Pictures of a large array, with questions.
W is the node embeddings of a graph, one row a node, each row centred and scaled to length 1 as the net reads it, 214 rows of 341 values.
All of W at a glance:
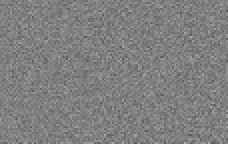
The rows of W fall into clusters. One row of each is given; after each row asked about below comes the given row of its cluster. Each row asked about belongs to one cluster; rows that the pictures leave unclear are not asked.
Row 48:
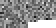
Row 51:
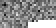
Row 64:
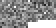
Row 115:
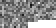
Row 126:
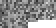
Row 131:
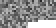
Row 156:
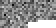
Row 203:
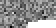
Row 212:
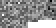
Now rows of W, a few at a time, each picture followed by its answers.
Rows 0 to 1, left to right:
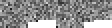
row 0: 48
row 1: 115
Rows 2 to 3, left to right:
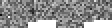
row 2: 156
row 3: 64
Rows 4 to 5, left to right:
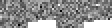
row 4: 203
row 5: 212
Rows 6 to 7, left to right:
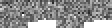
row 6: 115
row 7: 156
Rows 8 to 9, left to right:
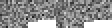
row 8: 126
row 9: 126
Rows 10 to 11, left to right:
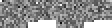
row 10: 48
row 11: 51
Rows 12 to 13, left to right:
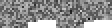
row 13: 203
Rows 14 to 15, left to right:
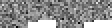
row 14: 212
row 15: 48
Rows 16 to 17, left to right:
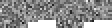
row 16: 48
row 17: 131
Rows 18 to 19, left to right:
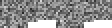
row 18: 156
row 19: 64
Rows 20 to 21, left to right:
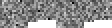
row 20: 156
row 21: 51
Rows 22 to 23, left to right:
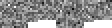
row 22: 64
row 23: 203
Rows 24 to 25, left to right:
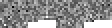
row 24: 131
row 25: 48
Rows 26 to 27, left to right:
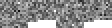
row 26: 64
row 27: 131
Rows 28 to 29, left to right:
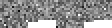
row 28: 131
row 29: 115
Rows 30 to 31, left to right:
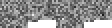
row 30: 212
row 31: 48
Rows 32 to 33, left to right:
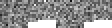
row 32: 126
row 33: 64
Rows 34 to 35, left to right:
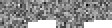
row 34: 203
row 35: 115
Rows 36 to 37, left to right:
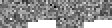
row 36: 131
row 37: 212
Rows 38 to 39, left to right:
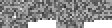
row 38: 64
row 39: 51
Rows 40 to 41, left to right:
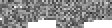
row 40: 131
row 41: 203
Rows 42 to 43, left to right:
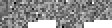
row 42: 126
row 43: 48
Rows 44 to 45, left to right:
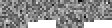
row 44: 48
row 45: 131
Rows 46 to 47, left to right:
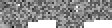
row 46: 51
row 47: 64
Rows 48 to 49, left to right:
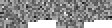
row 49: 51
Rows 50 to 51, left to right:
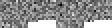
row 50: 51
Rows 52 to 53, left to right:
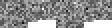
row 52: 203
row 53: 64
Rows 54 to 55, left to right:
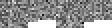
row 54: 126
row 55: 156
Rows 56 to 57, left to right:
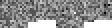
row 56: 156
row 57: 212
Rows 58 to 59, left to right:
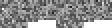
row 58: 131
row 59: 131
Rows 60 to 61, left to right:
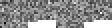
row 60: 115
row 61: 64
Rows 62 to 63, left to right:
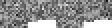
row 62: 203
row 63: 212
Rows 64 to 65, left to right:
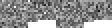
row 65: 203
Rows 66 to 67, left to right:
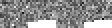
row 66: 115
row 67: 51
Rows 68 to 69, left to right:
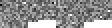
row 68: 51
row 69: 156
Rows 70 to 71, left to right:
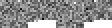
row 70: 64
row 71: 64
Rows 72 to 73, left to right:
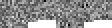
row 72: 126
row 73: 115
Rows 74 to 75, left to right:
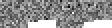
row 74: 48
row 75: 203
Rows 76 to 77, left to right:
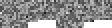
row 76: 64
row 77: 131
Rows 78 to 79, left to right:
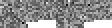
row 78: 48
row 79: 126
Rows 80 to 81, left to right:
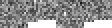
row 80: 156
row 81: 51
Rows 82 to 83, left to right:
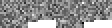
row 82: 212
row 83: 48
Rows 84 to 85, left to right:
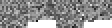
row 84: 212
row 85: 212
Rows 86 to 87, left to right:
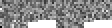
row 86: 115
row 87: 126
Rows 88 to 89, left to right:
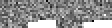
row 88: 126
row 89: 131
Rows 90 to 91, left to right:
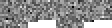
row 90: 48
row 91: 131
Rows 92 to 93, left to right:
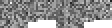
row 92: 156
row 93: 126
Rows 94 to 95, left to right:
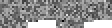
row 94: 131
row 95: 203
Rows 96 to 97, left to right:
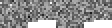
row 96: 131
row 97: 64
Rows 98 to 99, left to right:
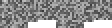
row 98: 156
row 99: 64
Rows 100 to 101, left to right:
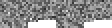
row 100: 51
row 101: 126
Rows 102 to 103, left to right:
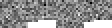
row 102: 131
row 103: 64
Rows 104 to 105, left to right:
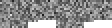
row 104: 51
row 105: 115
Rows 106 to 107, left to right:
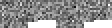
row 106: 115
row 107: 48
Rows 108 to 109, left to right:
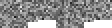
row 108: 64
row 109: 126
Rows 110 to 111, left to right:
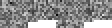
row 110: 156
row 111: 156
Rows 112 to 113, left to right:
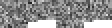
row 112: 203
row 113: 156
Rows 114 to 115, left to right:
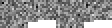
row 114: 156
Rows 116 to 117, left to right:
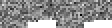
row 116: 212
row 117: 64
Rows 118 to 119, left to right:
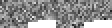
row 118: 203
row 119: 156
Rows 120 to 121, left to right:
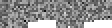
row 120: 126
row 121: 51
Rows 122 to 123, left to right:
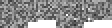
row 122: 156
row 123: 203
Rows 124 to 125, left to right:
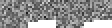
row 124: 48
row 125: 156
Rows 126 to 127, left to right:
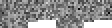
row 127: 131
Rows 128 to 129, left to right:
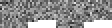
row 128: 115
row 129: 64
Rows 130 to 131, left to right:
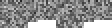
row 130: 156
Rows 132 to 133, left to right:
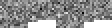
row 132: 203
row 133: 156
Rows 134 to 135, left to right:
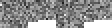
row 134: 51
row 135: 126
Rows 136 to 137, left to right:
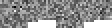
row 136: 131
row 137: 48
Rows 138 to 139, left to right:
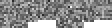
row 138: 64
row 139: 131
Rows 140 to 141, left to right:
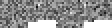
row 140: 156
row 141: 212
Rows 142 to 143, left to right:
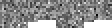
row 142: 115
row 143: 212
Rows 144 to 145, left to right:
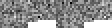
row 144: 64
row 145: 126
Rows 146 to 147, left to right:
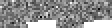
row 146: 48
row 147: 203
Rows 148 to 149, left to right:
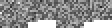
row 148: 64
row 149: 156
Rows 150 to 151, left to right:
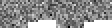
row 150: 212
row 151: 51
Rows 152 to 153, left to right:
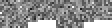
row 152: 64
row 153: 131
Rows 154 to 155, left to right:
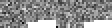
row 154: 48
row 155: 115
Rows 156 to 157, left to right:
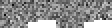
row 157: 115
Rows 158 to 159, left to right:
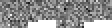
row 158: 51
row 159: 156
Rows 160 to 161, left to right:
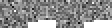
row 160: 131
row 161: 48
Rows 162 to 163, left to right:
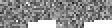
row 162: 48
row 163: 51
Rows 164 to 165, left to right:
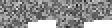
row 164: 203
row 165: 203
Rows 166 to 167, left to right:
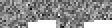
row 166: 64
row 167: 115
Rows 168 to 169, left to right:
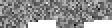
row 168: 48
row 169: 203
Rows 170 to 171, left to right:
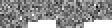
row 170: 212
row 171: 203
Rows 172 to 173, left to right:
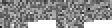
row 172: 115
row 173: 126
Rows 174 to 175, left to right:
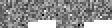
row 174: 126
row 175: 156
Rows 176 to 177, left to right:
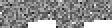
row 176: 64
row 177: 156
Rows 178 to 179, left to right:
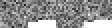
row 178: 51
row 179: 212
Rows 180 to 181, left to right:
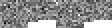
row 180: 51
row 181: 64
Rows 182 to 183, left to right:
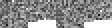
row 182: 126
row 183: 126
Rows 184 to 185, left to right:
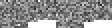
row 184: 64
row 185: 64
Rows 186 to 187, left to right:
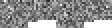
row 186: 156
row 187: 51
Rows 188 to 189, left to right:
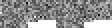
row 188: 48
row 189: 126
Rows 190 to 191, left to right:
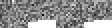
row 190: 126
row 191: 203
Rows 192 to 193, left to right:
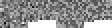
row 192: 115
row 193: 51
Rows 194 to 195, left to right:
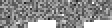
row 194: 156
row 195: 48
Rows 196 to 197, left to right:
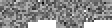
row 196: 64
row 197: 51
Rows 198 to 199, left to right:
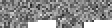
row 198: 115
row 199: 48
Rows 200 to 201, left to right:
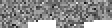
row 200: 212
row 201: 203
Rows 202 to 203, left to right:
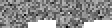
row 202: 64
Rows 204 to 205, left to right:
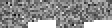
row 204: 126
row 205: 203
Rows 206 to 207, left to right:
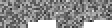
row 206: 48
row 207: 212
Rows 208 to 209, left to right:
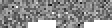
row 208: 131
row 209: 156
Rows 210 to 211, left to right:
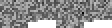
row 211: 156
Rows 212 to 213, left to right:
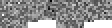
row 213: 51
